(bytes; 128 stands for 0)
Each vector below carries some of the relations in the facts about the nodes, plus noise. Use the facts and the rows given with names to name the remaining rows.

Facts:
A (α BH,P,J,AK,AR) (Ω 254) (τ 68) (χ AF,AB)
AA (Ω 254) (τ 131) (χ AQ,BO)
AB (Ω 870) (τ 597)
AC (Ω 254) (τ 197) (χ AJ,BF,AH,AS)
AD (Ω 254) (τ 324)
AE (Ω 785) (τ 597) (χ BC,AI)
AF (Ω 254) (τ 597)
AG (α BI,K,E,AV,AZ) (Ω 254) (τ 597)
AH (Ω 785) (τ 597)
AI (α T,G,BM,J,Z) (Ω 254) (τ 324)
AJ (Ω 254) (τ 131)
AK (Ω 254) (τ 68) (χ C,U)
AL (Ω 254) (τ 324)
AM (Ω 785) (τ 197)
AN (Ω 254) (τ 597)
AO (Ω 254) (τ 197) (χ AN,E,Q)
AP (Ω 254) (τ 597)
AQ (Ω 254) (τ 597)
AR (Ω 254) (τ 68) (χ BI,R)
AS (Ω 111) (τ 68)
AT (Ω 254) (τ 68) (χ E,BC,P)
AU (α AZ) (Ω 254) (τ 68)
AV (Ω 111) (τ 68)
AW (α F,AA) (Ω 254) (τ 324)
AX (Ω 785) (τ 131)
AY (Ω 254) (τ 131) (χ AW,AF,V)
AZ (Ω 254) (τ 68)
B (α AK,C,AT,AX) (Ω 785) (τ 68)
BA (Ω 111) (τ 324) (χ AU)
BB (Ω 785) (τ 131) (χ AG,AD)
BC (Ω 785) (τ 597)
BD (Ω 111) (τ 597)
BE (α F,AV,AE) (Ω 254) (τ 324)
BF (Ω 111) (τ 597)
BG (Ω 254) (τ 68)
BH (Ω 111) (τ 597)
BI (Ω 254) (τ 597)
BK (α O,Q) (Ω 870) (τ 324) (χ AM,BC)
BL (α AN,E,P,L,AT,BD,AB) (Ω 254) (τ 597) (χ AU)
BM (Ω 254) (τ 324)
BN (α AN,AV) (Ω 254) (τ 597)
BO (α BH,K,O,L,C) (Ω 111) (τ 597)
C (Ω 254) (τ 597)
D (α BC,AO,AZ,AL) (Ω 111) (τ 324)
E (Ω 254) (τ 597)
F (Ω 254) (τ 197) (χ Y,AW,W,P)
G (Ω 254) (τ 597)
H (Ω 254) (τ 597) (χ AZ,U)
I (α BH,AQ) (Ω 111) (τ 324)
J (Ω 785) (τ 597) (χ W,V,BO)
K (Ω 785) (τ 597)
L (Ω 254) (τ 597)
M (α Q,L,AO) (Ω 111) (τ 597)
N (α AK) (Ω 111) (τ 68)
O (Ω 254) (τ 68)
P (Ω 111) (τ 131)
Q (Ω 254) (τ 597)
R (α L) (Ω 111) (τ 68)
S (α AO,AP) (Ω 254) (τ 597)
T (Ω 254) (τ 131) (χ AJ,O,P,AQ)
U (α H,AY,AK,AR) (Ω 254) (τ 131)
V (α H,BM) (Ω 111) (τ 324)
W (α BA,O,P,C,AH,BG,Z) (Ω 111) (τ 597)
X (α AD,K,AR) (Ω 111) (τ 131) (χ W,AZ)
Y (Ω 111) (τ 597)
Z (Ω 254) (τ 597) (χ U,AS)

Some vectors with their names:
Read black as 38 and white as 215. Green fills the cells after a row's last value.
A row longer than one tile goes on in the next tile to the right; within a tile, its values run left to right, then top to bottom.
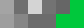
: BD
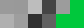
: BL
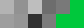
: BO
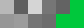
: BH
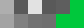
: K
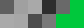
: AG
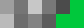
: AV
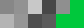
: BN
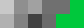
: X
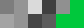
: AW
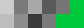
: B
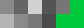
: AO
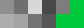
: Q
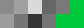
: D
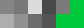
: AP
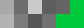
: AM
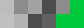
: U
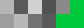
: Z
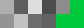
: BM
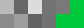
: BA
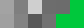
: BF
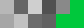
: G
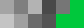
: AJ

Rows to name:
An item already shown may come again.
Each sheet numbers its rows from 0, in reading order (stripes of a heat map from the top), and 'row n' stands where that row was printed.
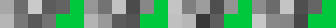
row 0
AM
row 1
AC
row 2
A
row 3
AZ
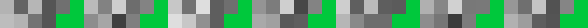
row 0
BG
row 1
V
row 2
AR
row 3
AF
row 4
AX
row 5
BK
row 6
AC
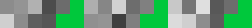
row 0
AU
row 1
I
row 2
AR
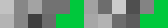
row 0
X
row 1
AQ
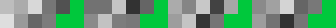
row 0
R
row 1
AD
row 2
AI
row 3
D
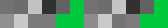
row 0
AD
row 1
AD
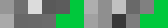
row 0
BC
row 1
BO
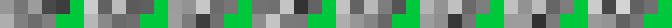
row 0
BB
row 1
AX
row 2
M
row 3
AD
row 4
P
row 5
BO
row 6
W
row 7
J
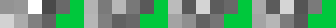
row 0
BI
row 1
AS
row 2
AH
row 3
C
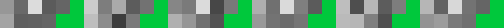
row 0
AE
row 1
B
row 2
AP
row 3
AB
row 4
AK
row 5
BH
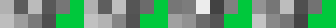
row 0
AT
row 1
O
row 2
AL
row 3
AA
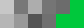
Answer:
N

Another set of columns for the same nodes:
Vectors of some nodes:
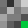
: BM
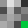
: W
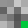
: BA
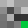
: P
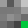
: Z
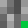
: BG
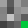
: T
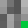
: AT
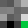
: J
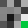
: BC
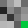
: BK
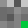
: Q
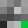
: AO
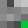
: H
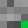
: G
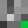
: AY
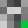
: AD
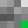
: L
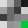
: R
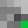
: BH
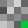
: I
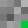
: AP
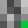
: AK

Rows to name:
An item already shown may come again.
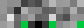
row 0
N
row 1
J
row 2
AP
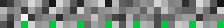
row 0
AE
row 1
R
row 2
R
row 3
X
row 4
BI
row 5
BA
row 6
AU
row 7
R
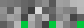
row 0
AJ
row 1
AI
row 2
BH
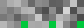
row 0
BD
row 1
AS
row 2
V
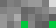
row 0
AF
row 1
C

